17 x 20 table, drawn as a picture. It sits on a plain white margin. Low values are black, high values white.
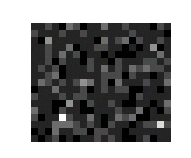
No row or column stands out. There is no seam. On average the colour sits 20% of the way up the scale. The halves do not mirror each other.
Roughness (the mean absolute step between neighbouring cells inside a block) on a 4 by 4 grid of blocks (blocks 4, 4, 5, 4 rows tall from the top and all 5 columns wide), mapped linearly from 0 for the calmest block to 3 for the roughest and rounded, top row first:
2122 | 2022 | 2212 | 3222
